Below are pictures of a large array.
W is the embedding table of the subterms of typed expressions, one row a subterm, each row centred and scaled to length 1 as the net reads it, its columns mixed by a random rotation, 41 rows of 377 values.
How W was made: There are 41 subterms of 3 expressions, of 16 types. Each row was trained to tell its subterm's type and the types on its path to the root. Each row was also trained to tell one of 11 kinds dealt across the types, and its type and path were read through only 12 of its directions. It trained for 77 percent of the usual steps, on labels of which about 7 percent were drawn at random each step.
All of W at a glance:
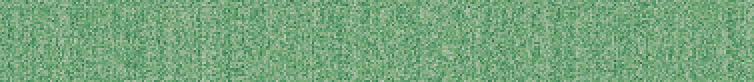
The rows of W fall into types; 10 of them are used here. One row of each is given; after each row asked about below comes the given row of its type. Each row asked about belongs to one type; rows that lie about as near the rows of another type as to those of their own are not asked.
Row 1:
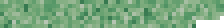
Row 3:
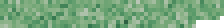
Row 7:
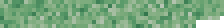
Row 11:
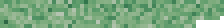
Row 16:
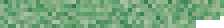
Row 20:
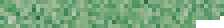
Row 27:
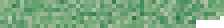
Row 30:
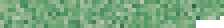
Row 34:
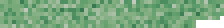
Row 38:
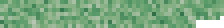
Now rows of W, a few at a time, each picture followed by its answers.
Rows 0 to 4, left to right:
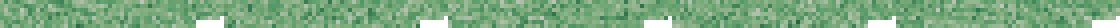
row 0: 30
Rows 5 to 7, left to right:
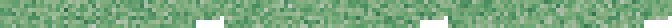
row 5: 27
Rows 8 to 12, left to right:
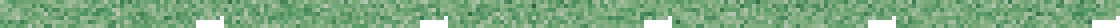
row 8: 7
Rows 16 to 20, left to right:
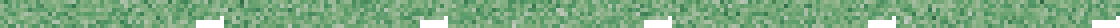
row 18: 34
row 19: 16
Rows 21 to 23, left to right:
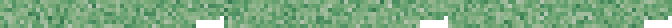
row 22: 3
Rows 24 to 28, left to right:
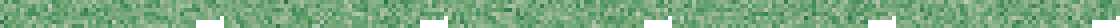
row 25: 27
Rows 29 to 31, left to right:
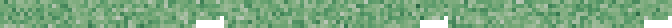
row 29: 3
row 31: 11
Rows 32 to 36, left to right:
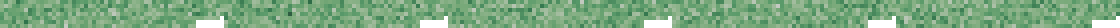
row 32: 34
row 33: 16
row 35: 30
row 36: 20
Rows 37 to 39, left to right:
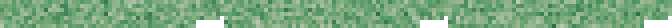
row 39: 11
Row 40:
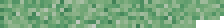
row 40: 27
